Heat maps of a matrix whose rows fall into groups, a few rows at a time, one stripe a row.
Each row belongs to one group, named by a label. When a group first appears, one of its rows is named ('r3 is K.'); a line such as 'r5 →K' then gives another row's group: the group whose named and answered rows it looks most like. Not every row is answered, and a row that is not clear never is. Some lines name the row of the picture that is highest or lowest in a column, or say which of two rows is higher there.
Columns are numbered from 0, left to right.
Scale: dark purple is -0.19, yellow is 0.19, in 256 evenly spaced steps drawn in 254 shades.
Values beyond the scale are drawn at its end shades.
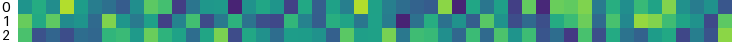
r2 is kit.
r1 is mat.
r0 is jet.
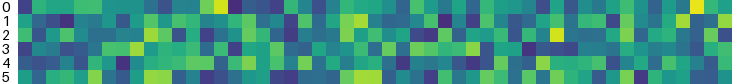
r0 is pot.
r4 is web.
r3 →kit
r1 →web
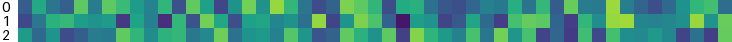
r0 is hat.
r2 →kit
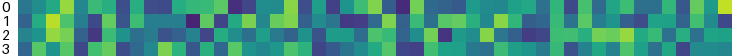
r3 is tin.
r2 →mat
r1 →tin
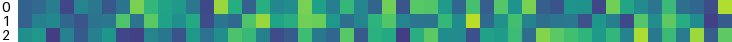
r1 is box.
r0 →kit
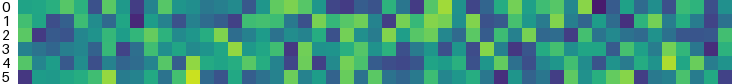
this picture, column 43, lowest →1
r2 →kit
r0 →tin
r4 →web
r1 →box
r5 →hat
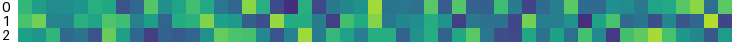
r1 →hat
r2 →mat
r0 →web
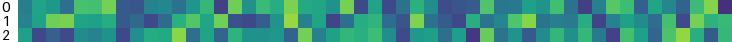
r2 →web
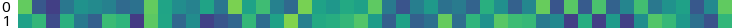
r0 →web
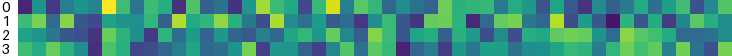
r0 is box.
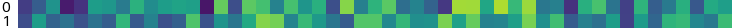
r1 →box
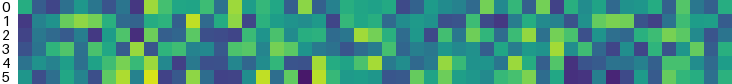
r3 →tin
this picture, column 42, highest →1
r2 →box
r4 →box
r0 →web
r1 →hat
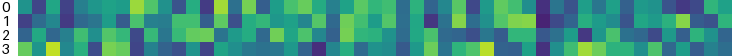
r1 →kit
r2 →hat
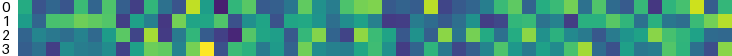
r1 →pot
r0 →web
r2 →box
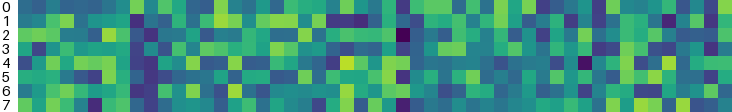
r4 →hat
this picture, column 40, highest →2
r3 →tin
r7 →mat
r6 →hat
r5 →mat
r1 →tin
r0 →kit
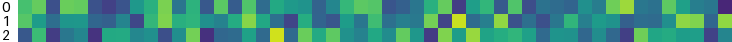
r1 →web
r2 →box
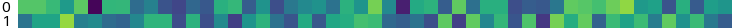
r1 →jet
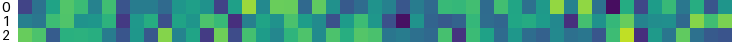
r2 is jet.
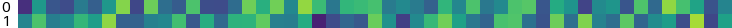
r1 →tin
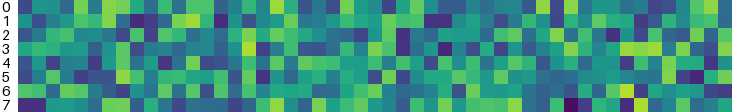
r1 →hat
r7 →box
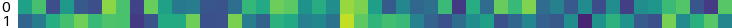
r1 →hat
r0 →box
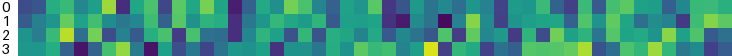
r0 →pot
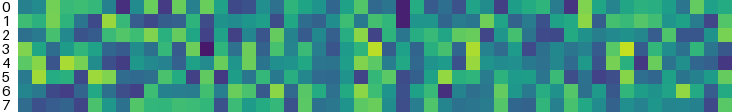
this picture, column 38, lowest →2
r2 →kit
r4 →jet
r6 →web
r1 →mat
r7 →web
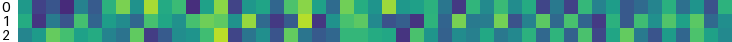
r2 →pot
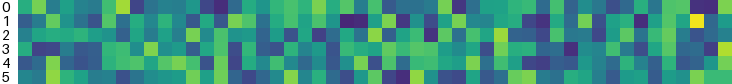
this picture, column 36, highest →5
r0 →box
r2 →jet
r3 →kit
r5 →pot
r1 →tin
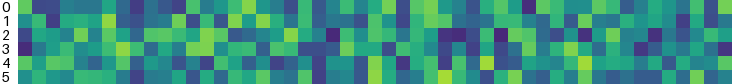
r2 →hat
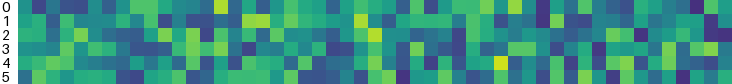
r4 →jet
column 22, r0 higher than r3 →Yes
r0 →kit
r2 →jet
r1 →box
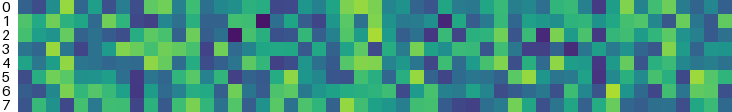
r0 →jet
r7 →hat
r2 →jet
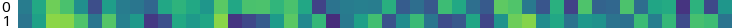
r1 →pot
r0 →tin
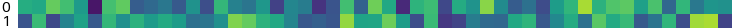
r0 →mat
